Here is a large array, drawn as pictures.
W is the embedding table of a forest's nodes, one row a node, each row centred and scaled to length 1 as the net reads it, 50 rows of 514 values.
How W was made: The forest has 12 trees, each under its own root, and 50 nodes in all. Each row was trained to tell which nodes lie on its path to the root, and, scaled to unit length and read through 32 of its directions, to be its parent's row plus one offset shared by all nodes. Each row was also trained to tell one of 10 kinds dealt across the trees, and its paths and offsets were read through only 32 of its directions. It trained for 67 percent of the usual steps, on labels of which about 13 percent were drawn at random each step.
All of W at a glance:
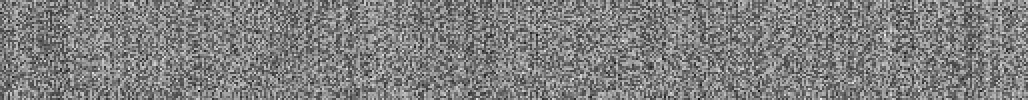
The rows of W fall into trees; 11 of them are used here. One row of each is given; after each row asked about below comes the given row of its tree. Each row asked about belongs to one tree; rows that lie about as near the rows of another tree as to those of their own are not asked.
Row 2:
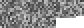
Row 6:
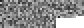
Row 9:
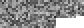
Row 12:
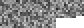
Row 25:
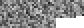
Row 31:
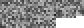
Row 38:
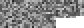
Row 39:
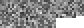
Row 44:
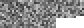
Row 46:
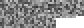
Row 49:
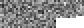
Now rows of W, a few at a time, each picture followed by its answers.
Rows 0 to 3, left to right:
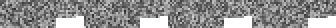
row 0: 46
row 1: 38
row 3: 46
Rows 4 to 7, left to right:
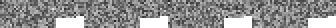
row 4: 25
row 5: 49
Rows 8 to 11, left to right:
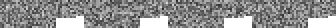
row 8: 6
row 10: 2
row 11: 6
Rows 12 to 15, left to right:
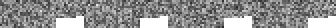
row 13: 9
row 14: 25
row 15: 39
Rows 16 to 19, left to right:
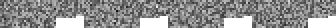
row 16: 31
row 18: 46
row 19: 6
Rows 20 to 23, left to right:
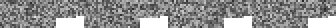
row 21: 25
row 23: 2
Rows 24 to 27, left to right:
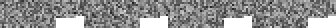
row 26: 9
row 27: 31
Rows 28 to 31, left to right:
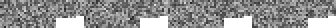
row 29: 38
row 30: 49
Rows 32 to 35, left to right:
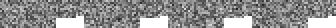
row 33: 38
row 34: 25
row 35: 49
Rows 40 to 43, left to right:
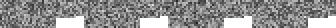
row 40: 2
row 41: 39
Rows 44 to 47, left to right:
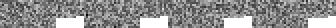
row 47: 46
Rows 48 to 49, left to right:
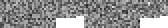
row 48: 6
